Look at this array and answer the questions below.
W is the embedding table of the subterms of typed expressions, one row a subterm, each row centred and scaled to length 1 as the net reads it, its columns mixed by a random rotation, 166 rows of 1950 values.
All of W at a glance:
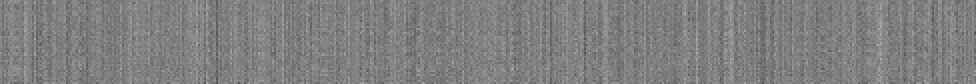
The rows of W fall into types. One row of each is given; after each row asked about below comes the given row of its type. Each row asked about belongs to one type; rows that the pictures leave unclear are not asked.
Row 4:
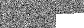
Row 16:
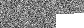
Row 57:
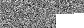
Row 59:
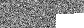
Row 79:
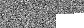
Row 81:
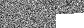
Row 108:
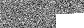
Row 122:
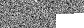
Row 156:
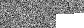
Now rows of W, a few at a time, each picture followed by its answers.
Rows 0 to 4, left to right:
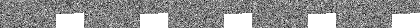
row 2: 4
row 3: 4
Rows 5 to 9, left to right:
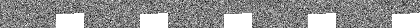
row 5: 4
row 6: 81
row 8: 156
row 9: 81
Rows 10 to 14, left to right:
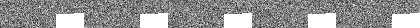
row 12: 156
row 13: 81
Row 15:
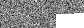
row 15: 122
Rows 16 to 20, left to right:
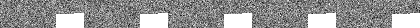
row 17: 16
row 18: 122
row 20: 4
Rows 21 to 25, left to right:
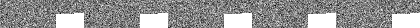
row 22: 16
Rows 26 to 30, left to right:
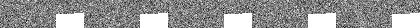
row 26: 81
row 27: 81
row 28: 4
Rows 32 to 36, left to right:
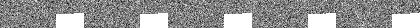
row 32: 122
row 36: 81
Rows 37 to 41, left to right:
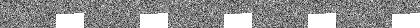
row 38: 16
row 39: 59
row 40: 59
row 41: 122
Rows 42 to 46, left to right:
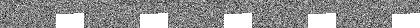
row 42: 16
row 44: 59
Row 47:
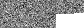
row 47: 59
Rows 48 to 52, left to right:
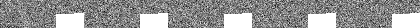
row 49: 57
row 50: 122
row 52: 59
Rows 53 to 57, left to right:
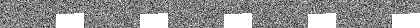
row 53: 59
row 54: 122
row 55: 4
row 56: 108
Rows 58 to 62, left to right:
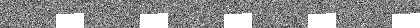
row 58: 79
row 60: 81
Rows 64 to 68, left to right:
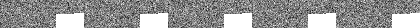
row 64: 156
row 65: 4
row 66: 16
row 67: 4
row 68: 59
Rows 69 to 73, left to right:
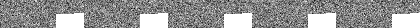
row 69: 122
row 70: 156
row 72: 108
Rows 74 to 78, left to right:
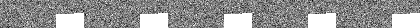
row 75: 79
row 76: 4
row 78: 79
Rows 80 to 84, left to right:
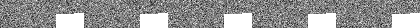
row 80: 81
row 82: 57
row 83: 79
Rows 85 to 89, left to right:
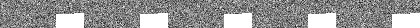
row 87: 156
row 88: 59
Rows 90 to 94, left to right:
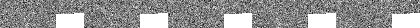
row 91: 156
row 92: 79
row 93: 57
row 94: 4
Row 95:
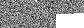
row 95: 122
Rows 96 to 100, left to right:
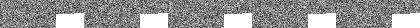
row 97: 57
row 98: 4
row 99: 156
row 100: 156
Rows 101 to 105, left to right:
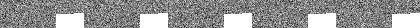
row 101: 16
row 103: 4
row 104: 79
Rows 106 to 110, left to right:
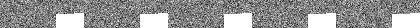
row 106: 79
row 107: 79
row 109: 79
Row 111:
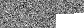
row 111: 59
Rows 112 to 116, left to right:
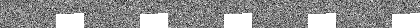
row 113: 79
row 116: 122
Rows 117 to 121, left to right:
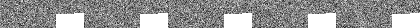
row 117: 57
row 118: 122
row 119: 156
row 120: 81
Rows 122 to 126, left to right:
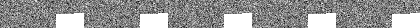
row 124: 16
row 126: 156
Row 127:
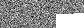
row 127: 122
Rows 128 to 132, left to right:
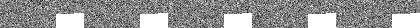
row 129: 156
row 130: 4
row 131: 81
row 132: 4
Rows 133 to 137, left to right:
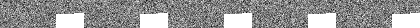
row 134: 108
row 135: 59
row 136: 81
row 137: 79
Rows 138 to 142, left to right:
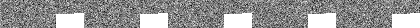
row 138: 57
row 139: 57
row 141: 108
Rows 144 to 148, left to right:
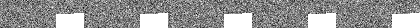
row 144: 156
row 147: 79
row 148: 108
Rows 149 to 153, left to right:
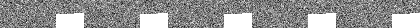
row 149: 16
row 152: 156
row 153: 81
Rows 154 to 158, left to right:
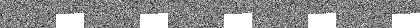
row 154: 79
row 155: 122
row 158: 4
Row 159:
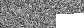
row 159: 156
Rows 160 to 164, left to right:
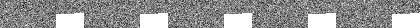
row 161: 79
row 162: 79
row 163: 16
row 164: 81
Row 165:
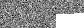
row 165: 156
